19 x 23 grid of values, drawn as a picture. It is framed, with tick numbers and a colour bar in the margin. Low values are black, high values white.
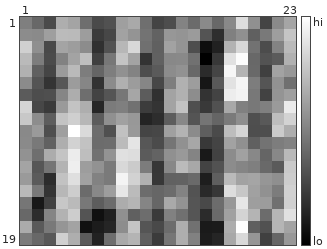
Grain: streaks running down. Average level on the scale: 50%. Stripes: upright, repeating 5 times. Slope: none.
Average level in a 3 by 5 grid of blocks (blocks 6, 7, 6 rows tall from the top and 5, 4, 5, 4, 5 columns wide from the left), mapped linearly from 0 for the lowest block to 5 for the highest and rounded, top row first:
3 2 2 1 3
4 3 2 1 3
3 1 2 0 5
